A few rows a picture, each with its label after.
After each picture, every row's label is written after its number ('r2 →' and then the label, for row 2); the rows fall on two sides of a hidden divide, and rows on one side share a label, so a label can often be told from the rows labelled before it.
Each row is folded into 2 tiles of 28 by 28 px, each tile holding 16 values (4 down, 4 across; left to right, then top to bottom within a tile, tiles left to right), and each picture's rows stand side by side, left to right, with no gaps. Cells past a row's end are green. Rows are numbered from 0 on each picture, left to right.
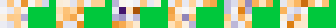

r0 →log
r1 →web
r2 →log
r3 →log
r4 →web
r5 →log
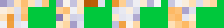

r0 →log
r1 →log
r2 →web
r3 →log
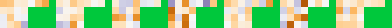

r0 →log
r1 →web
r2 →log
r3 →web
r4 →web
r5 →log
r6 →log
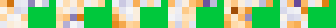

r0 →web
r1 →log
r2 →log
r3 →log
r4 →web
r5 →log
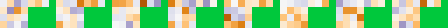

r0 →log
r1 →log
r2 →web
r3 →web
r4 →log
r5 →web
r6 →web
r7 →web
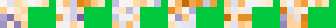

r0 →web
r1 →log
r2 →log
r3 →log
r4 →web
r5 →log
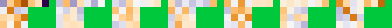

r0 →log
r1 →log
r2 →web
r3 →web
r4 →web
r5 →log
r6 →web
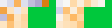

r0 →web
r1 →web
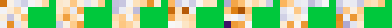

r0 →web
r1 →web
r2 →log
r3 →web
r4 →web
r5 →web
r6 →web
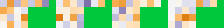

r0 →log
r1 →web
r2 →log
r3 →web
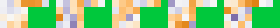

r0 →log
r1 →log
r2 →web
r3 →log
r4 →log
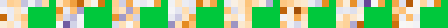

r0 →web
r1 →log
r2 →web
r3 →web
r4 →log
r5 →web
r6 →web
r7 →web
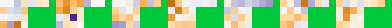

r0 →log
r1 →log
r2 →web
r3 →web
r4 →web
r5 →log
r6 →web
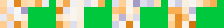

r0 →log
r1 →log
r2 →web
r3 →web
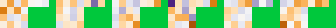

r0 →log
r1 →web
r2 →web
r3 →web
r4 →log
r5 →log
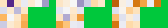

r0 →web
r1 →web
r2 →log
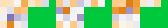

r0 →log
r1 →web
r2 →log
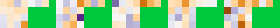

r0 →web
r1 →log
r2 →log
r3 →log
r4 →log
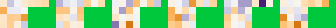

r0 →log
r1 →web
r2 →log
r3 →log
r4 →web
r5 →log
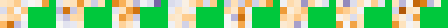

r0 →web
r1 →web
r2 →web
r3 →web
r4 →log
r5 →web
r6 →log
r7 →log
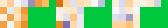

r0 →web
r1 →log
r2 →log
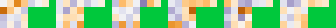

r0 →log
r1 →web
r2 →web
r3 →log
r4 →web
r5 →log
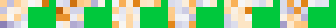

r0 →web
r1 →log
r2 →log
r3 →log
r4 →web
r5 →log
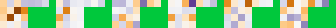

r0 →web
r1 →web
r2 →log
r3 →web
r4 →log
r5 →log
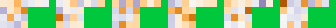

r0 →web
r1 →web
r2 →web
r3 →web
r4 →web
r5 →log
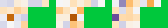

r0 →web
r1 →web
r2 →log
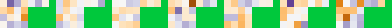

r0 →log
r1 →web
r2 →web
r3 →log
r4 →web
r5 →log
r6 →log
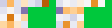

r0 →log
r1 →web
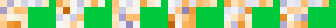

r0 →web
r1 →web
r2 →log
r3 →web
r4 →web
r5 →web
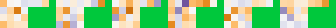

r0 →web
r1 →web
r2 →log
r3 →log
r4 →web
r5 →web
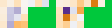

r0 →log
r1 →log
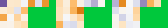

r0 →web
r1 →web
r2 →web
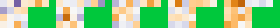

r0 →log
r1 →log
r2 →web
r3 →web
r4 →web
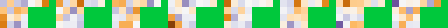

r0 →web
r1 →log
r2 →web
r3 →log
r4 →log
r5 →web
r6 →web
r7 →web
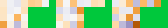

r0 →log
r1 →web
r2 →web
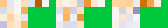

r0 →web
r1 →web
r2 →log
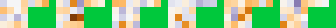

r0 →log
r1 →web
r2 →log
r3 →web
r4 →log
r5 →log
